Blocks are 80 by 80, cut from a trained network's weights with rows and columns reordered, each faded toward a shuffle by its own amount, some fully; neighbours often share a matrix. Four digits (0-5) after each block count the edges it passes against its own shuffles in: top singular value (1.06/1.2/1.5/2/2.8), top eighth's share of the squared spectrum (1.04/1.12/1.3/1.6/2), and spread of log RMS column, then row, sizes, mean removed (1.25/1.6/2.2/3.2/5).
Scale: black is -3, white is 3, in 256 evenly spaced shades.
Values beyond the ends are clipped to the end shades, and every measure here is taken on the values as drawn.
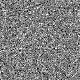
2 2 1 1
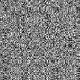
4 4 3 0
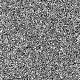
0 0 0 0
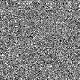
3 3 1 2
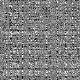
4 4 4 1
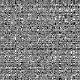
4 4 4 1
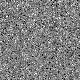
0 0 0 0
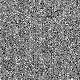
1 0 0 0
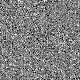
1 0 0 0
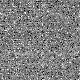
2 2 1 0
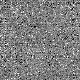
2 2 1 0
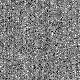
2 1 0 0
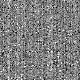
3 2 0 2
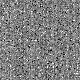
2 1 0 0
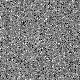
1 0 0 0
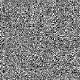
3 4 2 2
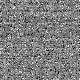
2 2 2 0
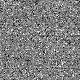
1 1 0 0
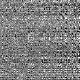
4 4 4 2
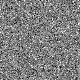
0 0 0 0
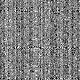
4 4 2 3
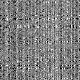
4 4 2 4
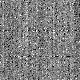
3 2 0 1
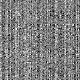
4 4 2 3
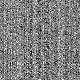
3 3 1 2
